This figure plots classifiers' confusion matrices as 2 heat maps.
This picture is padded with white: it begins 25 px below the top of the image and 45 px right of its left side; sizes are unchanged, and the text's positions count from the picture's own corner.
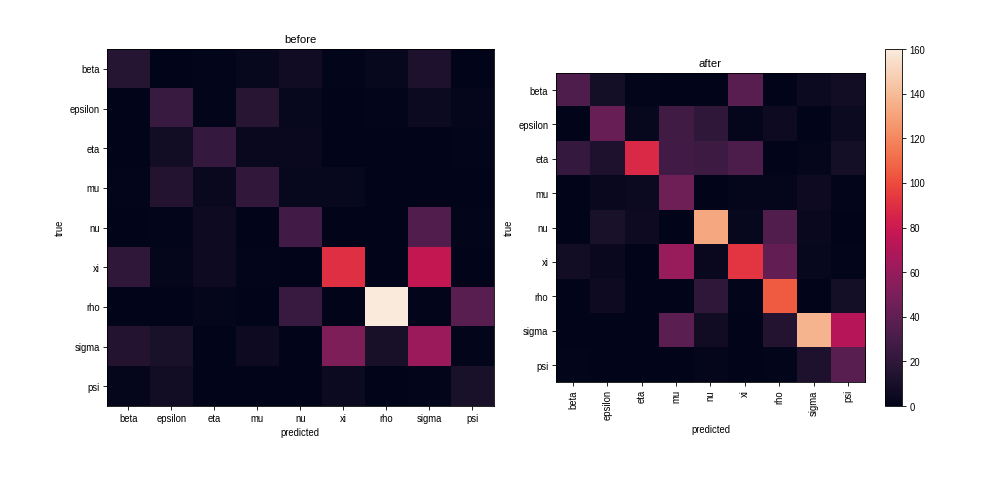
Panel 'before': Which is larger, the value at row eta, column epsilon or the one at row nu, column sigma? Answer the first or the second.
the second
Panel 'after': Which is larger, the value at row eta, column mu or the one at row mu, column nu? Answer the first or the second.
the first
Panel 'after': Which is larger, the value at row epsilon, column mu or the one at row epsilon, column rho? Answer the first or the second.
the first
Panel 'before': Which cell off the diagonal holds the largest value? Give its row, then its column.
xi, sigma
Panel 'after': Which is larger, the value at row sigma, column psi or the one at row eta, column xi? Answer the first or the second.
the first
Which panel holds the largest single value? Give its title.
before
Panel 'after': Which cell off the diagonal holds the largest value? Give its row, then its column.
sigma, psi
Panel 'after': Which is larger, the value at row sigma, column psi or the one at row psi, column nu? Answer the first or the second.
the first
